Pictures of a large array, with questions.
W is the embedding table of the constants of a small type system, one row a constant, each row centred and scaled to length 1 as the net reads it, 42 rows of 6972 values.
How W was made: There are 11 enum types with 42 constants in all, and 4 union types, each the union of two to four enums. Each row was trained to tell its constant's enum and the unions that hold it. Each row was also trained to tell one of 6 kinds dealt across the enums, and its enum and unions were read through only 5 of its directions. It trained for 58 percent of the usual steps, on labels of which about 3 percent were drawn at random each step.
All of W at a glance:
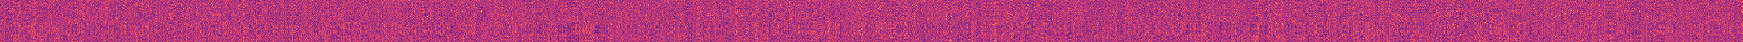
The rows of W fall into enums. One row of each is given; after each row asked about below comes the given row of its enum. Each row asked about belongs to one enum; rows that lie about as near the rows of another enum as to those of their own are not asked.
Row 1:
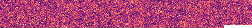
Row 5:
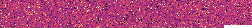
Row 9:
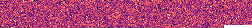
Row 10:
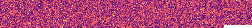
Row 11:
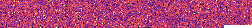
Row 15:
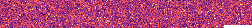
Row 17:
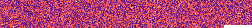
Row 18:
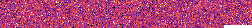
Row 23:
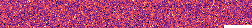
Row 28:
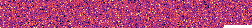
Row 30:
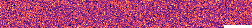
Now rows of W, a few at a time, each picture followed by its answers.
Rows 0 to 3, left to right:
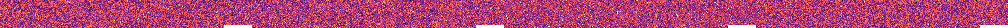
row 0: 28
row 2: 23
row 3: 23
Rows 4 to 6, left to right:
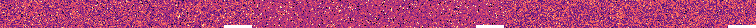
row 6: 9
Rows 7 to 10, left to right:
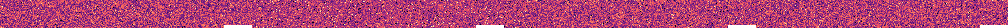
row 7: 28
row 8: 1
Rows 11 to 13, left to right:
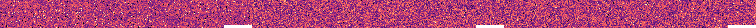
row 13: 30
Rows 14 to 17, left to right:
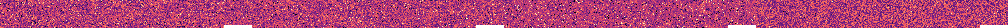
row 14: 28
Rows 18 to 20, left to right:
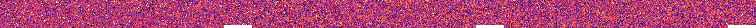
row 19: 9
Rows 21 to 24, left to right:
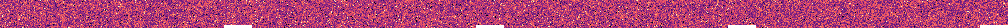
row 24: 28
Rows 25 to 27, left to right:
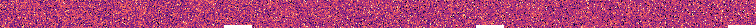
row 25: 30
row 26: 30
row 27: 30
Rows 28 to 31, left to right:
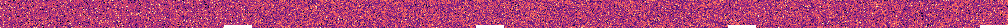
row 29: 23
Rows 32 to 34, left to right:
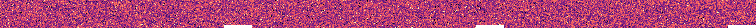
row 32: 30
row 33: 28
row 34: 9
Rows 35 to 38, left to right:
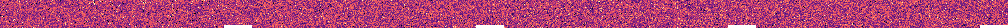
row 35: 23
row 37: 28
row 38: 23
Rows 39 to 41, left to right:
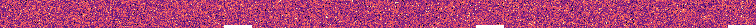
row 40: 30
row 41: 23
